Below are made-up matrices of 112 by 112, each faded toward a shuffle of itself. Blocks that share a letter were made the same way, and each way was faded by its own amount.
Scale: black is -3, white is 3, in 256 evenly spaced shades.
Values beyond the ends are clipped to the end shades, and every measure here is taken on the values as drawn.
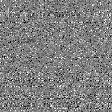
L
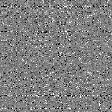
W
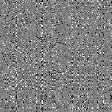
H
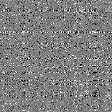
W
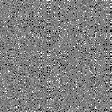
H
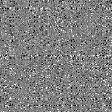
W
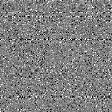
L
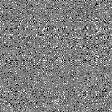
W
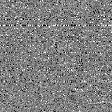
L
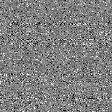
L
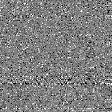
L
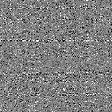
L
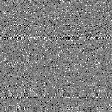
W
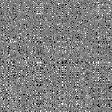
H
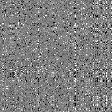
H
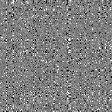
H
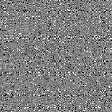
W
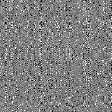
H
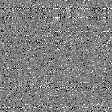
L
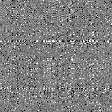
W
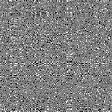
W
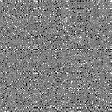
W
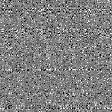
L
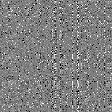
H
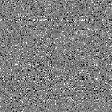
W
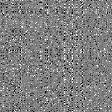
H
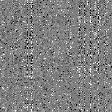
H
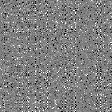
H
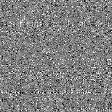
L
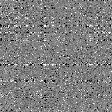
W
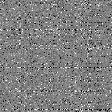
W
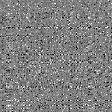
W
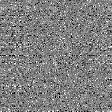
L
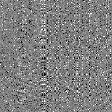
H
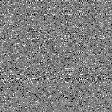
L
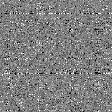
L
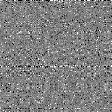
W
